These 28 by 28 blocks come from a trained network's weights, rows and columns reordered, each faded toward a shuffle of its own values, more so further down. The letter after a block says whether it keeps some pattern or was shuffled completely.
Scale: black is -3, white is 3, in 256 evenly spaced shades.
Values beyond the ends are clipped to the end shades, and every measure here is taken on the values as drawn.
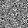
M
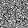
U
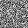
U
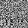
M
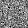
U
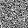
U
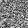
U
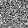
U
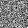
U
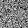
U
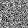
M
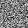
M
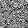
U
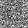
U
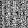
M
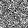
U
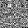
M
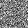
U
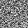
M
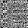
M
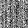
M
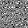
M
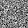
U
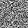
M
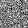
U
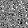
M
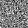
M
